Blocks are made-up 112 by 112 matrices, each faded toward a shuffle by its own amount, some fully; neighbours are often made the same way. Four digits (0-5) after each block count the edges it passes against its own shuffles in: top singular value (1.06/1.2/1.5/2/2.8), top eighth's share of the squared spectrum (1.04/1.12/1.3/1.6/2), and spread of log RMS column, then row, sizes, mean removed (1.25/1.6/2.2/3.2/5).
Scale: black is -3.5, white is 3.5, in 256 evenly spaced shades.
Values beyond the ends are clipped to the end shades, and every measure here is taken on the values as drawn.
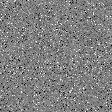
2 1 0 0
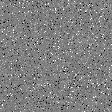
2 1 0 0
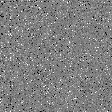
3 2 1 1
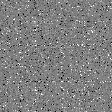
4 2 1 1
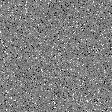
0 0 0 0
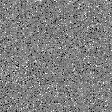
3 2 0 0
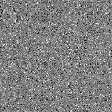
4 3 1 1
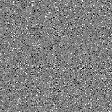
4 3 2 2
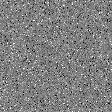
2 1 1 0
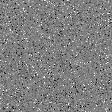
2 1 0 0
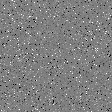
0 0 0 0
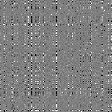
5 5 4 3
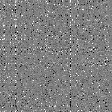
4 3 2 2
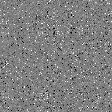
3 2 1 1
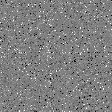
3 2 1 0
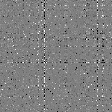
5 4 2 2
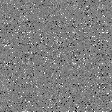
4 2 1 1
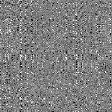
4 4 3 2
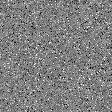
2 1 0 0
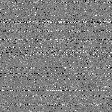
2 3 0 4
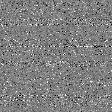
2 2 0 3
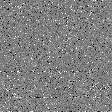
1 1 0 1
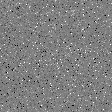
0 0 0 0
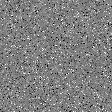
0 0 0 0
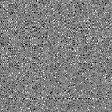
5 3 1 2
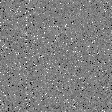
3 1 1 0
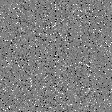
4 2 1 0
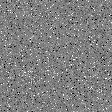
1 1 0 0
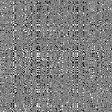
5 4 3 3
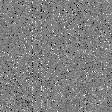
3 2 1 0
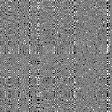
5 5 4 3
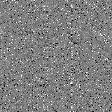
3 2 1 1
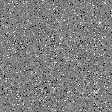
3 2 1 0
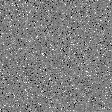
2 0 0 0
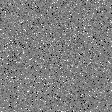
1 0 0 0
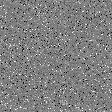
1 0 0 0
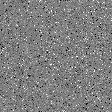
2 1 0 0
